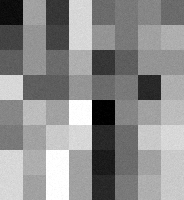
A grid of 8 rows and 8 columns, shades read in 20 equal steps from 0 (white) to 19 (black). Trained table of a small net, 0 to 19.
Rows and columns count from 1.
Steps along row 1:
down up down up down down up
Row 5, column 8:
5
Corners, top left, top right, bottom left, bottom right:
18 11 3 4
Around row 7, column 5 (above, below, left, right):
16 16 7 11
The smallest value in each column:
3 5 0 0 8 9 4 3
